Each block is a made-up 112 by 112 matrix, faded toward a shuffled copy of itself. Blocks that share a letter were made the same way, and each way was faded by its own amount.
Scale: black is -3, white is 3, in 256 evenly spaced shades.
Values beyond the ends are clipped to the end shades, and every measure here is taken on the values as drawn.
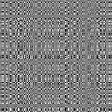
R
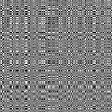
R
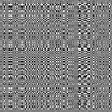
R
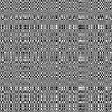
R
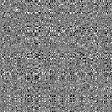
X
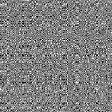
X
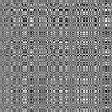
R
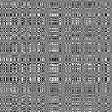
R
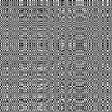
R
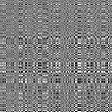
R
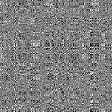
X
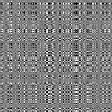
R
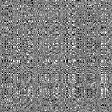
X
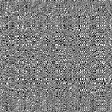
X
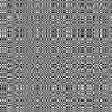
R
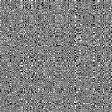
X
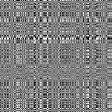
R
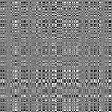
R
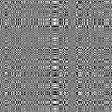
R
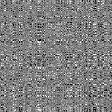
X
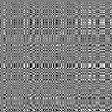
R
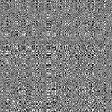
X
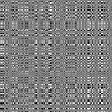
R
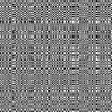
R
